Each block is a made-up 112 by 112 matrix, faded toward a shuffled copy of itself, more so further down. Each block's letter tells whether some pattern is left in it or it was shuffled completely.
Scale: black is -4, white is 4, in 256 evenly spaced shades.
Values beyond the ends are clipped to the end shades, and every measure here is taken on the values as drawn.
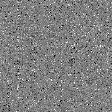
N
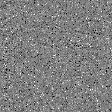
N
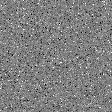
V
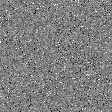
V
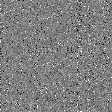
N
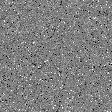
V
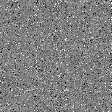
N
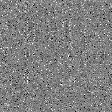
N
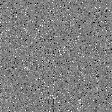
N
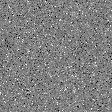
V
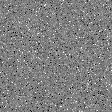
V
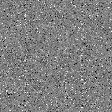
N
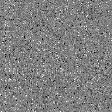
N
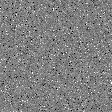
V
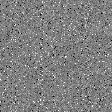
N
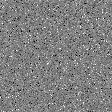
V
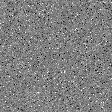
V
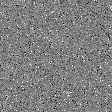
V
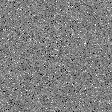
V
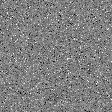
V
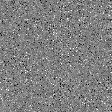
N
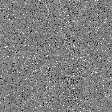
N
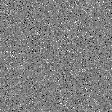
N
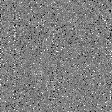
N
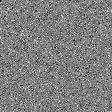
V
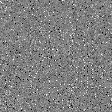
N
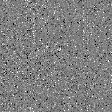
N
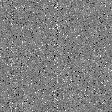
N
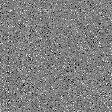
N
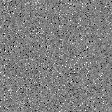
N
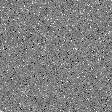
V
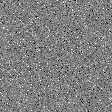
V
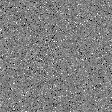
N
